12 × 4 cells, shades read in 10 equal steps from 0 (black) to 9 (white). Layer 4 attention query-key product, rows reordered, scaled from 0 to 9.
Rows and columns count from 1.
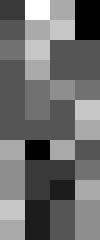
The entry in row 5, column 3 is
5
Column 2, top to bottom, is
9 6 7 6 4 4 3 0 2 2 1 1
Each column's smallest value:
2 0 1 0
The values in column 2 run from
0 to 9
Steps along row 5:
up up down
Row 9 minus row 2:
2 -4 -5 4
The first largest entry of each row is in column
2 3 2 2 3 4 4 1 1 4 1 1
